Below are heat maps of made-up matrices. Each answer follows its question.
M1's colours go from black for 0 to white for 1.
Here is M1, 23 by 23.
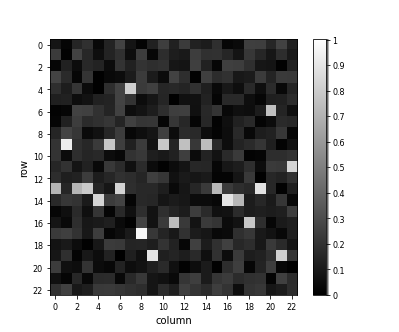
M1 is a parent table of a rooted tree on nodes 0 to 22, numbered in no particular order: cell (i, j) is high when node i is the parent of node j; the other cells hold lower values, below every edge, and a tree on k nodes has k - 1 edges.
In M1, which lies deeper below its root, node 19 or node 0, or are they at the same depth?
the same depth
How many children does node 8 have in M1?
0
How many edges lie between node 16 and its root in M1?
4
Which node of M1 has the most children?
13
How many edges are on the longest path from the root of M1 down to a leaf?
6
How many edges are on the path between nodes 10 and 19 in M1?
2
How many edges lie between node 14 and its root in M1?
3
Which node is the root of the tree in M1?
13
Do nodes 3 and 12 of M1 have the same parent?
no
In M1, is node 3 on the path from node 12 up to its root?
no
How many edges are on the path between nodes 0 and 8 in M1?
6
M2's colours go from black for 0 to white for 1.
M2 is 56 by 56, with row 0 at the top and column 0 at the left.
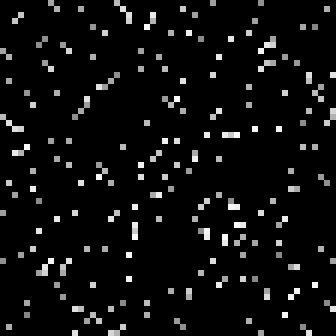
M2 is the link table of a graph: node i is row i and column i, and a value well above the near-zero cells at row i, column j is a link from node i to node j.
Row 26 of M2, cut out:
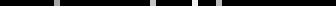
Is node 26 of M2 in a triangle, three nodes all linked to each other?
yes
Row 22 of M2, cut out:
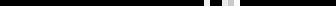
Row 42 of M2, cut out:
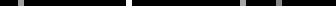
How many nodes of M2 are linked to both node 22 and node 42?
0
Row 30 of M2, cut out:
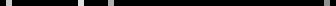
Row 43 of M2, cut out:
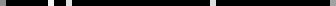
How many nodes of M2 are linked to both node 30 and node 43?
0
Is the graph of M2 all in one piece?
yes
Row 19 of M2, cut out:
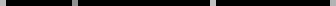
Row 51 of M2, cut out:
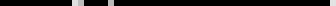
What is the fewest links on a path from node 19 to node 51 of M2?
2
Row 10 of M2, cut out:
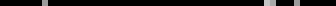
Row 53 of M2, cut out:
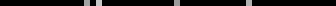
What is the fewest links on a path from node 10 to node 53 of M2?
5
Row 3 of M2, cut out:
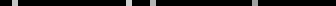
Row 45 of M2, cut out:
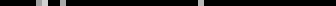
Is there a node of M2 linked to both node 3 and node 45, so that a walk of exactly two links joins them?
no
